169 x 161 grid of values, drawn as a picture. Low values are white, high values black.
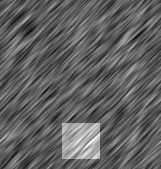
An odd patch, lower than its surroundings, sits in the bottom middle. On average the colour sits 60% of the way up the scale. The ninth with the lowest average is the bottom middle. The grain runs diagonally up to the right.
